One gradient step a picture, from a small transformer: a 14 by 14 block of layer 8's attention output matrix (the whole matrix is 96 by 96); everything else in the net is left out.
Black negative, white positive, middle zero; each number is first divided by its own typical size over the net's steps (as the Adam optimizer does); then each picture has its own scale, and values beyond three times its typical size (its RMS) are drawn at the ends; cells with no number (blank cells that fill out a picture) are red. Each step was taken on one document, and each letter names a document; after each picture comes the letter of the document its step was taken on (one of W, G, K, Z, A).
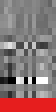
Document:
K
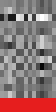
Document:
K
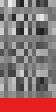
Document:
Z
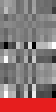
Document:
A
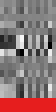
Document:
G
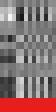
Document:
G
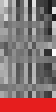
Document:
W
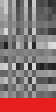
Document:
W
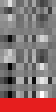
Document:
K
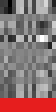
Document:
K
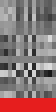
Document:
W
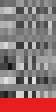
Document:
G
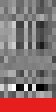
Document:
Z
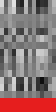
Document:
Z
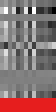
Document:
A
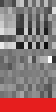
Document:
G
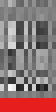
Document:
Z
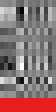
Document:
G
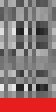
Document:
Z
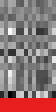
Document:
Z
